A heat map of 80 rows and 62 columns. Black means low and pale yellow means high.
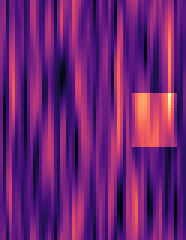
An odd patch, higher than its surroundings, sits in the middle right. The middle right is the ninth with the highest average. Overall the values sit about 30% of the way up the scale. Streaks run downward.
